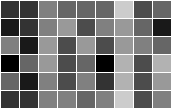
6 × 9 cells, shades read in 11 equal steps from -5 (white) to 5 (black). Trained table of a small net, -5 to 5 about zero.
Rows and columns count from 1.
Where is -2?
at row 4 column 7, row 4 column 9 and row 5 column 7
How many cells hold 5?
2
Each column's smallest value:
0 1 -1 -1 -1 0 -3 0 -2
